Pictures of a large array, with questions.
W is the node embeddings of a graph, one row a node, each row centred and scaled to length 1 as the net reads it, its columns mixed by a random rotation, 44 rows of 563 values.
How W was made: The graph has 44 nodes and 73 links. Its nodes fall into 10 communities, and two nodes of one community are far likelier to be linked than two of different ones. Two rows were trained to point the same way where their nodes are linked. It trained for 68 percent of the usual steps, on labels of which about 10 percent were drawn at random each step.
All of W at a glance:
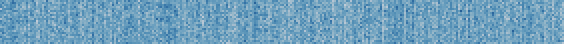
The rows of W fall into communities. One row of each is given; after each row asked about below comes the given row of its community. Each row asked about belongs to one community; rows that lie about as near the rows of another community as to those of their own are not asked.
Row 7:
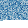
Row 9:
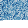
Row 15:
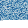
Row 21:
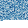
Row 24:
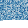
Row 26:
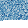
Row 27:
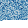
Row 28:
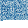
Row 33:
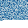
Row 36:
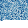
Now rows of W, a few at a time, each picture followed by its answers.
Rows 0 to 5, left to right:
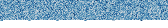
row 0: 21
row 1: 24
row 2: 7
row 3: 27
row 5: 36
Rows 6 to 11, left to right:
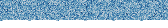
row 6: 28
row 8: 26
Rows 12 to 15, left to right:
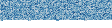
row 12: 28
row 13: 24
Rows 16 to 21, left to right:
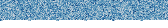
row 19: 26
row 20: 36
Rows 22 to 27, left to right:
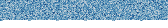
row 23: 26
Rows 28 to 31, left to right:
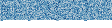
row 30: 15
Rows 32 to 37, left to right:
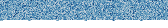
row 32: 9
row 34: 21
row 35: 28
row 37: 7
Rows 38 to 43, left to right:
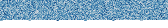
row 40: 27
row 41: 7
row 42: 33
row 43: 15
